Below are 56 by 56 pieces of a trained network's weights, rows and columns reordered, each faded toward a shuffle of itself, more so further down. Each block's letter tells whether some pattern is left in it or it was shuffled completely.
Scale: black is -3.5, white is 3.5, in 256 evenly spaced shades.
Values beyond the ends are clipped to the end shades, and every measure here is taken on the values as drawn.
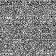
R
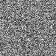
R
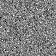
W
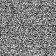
R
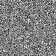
W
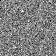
W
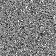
W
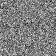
W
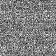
R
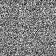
R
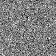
W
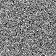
W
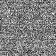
R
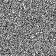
W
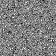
W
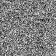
R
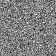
W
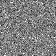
W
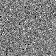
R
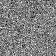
W
